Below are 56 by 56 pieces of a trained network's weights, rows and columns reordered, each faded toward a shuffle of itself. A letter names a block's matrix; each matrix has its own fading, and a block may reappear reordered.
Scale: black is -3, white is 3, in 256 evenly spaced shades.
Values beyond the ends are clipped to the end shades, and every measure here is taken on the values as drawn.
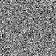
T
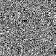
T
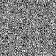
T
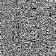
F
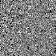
F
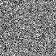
T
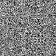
T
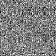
T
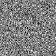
T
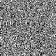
T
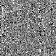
F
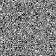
T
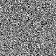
T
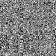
T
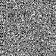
T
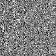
F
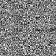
T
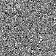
F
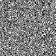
F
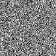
F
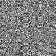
T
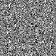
F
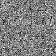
T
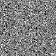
F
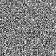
T
